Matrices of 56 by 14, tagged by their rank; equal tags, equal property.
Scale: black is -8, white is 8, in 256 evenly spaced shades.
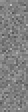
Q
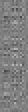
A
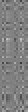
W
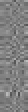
A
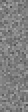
Q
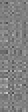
A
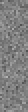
Q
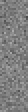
Q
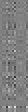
W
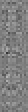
A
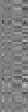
W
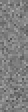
Q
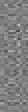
A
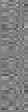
A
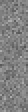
Q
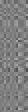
W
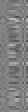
W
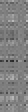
W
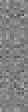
A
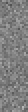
Q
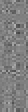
A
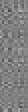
A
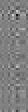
W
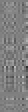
W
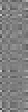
W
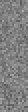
Q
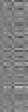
W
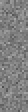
Q
